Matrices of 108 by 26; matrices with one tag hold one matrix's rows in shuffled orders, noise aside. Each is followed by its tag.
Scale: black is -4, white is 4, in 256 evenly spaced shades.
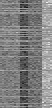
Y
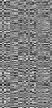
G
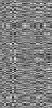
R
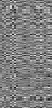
R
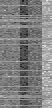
Y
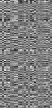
G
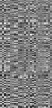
G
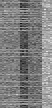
Y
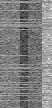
Y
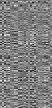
G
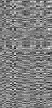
R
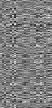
R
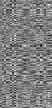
R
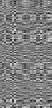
R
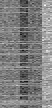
Y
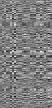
R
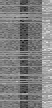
Y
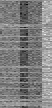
Y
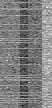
Y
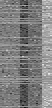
Y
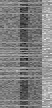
Y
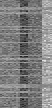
Y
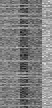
Y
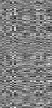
R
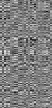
G
